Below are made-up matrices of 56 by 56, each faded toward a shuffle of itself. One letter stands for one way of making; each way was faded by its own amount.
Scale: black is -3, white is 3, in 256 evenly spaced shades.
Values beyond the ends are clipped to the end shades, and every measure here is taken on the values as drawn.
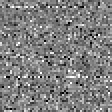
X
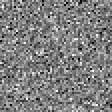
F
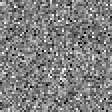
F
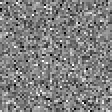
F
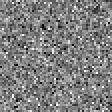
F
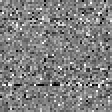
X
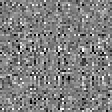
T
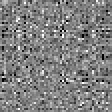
T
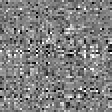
T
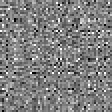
T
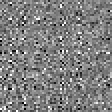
T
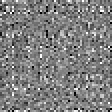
T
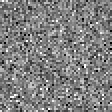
F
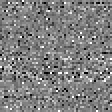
X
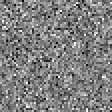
F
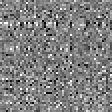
T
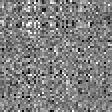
T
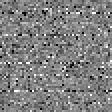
X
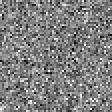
F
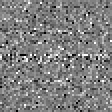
X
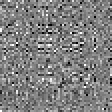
T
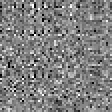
T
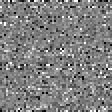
X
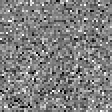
X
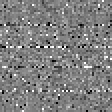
X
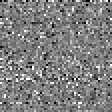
X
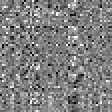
T
